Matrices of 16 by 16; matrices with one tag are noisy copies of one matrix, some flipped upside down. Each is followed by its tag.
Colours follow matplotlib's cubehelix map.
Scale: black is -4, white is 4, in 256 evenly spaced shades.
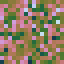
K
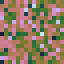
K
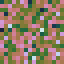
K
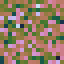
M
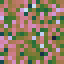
K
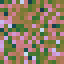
K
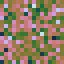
K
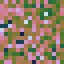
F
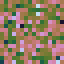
M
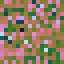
F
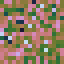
F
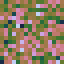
M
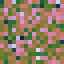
M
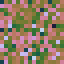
K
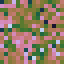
K
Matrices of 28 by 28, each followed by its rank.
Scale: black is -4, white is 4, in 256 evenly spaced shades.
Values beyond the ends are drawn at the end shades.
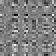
three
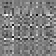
three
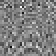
five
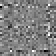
five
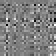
three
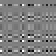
one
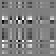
one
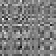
three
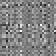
three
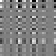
one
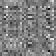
five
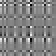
one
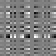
one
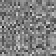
five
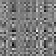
three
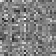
five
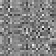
five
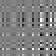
one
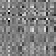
three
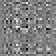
three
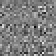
five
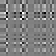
one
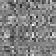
five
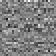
five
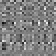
three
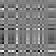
one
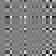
one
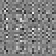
three
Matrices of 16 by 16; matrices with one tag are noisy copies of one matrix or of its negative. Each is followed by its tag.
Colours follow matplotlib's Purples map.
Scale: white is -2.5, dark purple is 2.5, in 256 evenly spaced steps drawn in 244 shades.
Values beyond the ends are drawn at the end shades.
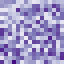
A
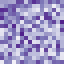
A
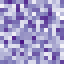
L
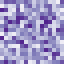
L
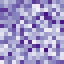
A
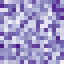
L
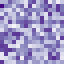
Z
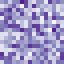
Z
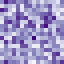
L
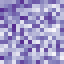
A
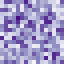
L
